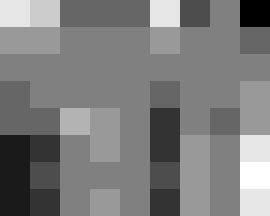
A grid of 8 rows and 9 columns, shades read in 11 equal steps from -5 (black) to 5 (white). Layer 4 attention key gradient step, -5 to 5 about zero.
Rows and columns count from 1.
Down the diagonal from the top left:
4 1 0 0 0 -3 1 0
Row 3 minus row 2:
-1 -1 0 0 0 -1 0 0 1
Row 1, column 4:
-1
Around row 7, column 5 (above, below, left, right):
0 0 0 -2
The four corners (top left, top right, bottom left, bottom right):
4 -5 -4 4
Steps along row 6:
up up up down down up down up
